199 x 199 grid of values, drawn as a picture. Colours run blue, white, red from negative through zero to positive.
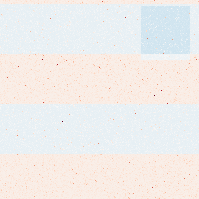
The top right is the ninth with the lowest average. Stripes running across repeat 2 times from top to bottom. On average the colour sits 50% of the way up the scale. An odd patch, lower than its surroundings, sits in the top right.
